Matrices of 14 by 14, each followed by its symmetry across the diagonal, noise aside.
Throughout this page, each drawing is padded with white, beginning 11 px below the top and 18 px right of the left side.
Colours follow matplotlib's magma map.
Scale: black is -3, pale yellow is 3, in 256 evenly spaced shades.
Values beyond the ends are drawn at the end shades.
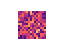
symmetric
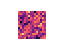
neither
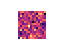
antisymmetric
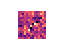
antisymmetric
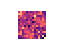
symmetric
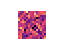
symmetric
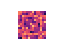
symmetric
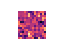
antisymmetric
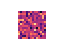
antisymmetric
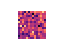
antisymmetric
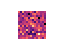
neither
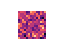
symmetric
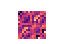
symmetric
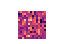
neither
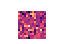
neither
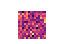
neither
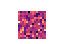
antisymmetric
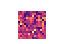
neither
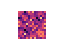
symmetric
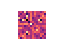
symmetric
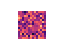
antisymmetric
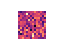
neither
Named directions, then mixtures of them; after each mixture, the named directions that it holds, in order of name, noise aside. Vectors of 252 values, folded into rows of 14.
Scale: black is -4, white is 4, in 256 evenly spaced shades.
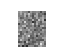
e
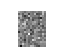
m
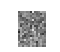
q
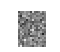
m, q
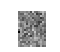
m, q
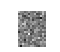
m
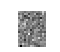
m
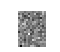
m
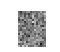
e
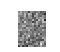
e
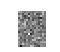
m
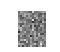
e, q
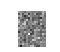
m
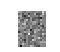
m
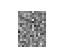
e, q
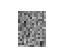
e, m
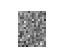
e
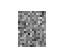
m, q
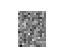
m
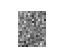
e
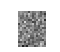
e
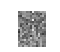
q
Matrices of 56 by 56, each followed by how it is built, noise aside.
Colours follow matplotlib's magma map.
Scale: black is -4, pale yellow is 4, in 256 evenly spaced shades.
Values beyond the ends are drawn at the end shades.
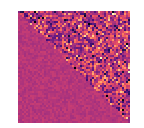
upper triangular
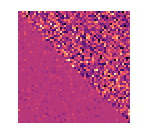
upper triangular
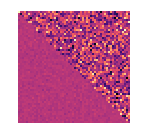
upper triangular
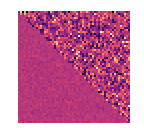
upper triangular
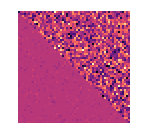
upper triangular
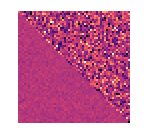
upper triangular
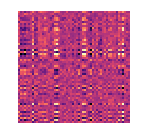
low rank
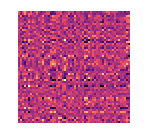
low rank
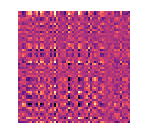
low rank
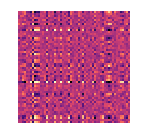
low rank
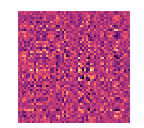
low rank
